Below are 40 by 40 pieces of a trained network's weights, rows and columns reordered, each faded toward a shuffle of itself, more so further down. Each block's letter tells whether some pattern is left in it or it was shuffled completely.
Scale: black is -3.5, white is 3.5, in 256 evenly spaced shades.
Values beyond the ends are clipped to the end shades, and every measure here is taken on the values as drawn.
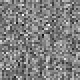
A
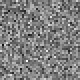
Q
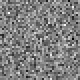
Q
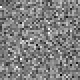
Q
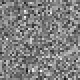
Q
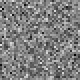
Q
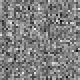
A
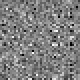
A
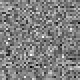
A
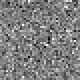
Q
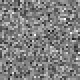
Q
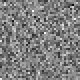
Q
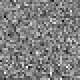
Q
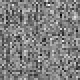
A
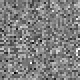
A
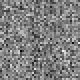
A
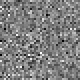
A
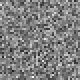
Q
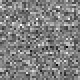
A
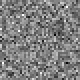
A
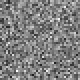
Q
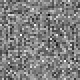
A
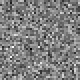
Q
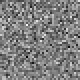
Q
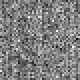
A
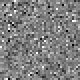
Q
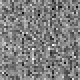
A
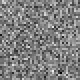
Q
